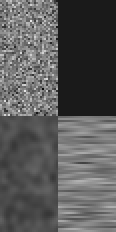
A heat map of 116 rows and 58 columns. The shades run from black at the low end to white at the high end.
The table splits into 2 rows of 2 panels. Panel 1,1: middling, fine-grained, strong in contrast. Panel 1,2: very low, flat. Panel 2,1: low, blotchy, faint in contrast. Panel 2,2: middling, streaked across.
